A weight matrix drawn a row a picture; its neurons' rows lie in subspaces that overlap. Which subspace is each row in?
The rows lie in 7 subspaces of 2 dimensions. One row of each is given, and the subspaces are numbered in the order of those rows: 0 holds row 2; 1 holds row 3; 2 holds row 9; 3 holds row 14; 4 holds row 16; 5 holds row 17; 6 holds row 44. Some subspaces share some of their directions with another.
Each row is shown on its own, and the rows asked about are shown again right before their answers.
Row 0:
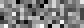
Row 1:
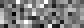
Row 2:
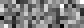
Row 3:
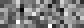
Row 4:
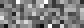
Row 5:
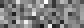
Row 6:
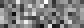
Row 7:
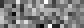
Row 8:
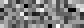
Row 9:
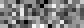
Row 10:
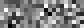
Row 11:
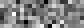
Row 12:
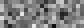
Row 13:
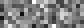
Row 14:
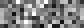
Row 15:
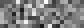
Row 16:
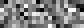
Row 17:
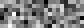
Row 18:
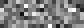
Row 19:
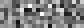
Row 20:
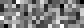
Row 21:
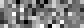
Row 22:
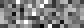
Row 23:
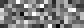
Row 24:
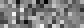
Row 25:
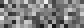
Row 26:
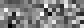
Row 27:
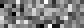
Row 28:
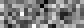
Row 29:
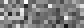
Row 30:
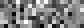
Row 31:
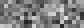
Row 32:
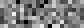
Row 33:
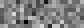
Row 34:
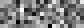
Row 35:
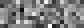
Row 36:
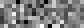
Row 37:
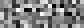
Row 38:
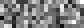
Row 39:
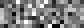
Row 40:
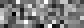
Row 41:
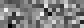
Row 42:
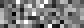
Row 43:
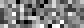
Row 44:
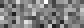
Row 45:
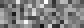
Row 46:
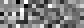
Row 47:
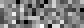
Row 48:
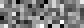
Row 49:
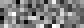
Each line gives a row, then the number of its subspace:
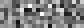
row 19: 1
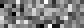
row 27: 3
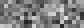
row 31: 3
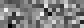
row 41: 5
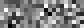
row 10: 5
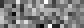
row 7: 3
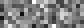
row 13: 2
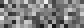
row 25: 6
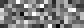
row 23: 4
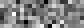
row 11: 5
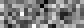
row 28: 2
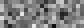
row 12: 2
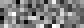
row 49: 2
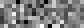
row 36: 3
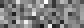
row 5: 6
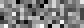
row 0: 0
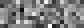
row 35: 1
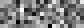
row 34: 1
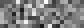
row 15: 6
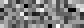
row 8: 4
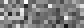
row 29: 6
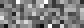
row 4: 0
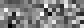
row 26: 5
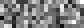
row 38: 0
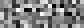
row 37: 1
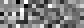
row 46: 6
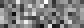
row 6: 6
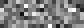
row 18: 4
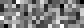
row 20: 0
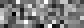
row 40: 5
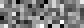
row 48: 0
